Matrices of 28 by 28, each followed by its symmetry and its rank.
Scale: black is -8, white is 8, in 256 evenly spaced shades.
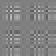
symmetric, rank one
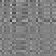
neither, rank two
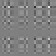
neither, rank one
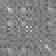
symmetric, rank five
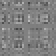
antisymmetric, rank two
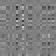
neither, rank two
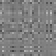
antisymmetric, rank two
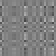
neither, rank one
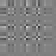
symmetric, rank one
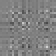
symmetric, rank two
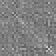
symmetric, rank five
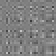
antisymmetric, rank two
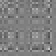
symmetric, rank two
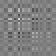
symmetric, rank one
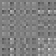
symmetric, rank two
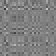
neither, rank two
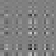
neither, rank one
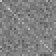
symmetric, rank five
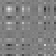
symmetric, rank two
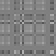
symmetric, rank one
